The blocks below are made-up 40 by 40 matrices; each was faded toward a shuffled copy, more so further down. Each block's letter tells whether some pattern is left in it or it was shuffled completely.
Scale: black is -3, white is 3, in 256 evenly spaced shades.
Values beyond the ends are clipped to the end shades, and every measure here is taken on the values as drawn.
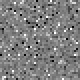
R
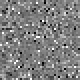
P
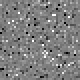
R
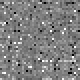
P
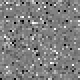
P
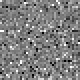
P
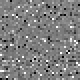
P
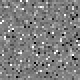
R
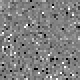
R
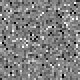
R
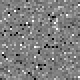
R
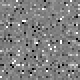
P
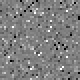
R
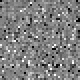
P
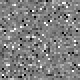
R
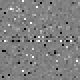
P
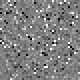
R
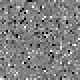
R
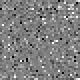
P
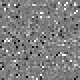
P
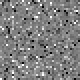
R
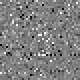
P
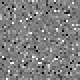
R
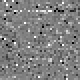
P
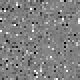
R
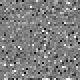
P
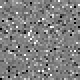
P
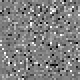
P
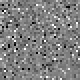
P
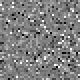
P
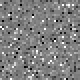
R
